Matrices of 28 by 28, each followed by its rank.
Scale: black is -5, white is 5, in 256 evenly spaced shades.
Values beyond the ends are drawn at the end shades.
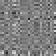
three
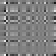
one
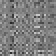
three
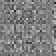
five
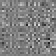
three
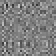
five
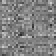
five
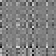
two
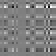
one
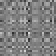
two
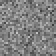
full rank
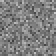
full rank
